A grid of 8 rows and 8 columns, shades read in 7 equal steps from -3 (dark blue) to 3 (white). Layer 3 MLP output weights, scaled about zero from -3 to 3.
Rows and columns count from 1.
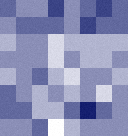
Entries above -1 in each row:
3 2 8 8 7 7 3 7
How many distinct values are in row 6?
4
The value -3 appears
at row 7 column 6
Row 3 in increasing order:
0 0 1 1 1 1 1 2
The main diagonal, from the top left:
-1 -1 0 2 2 0 -1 0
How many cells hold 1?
15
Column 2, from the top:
0 -1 0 0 0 0 -1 0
